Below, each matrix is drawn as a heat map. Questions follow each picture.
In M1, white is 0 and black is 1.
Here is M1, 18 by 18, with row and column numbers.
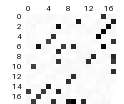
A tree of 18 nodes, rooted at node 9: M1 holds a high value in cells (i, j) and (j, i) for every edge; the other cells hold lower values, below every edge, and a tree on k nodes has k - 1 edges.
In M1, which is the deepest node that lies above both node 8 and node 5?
17
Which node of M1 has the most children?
17
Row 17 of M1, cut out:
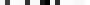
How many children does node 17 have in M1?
4
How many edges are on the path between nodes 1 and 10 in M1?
1
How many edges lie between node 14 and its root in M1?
4
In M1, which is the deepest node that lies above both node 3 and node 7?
6
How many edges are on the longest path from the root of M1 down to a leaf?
4
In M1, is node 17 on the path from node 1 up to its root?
yes
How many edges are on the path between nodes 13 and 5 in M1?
3
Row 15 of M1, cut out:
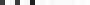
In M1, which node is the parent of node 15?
6
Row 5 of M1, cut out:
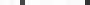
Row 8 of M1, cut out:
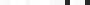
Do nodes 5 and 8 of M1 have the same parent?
yes
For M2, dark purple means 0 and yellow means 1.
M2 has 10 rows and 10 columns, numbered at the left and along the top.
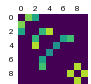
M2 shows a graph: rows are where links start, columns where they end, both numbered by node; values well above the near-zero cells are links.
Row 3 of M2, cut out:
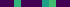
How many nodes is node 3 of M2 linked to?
3
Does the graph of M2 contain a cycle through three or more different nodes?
no
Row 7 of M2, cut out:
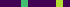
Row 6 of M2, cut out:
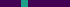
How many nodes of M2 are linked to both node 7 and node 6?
1
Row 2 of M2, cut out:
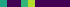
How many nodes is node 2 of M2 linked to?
3
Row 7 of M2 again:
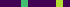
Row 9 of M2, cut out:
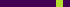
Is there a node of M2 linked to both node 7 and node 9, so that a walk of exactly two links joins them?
yes
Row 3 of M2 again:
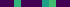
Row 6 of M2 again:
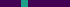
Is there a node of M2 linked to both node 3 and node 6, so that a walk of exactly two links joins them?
no
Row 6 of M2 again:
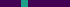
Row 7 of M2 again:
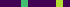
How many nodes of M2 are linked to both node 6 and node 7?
1
